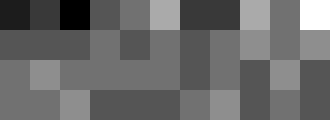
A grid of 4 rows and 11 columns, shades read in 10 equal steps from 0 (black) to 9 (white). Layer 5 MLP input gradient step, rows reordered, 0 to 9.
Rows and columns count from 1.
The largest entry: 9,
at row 1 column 11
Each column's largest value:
4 5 5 4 4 6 4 5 6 5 9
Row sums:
39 41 43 41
